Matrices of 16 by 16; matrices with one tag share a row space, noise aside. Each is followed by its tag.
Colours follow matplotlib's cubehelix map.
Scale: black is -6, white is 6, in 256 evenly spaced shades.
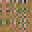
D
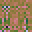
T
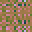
D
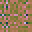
T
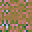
T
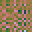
D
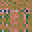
T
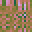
D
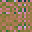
D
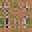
T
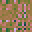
D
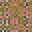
T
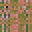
T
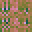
T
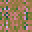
T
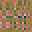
D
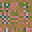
T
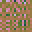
D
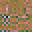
T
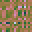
D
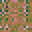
T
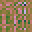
D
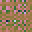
D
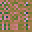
T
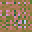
D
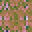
T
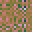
D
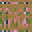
T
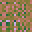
D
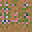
T
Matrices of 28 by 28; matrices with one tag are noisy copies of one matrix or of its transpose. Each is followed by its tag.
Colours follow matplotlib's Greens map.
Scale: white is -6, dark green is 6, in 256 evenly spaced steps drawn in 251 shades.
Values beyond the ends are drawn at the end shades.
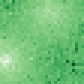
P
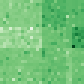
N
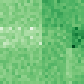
N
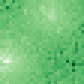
P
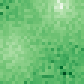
P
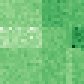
N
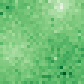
P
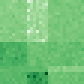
N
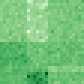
N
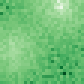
P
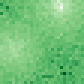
P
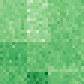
N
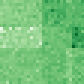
N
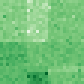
N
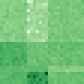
N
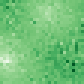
P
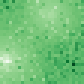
P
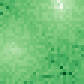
P
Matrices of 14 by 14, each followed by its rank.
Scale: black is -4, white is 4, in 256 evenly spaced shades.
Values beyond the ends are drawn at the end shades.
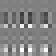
one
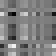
one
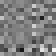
two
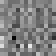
three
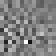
three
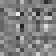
three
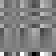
one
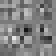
two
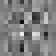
two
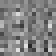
three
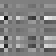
one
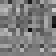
three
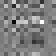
two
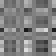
one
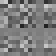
two
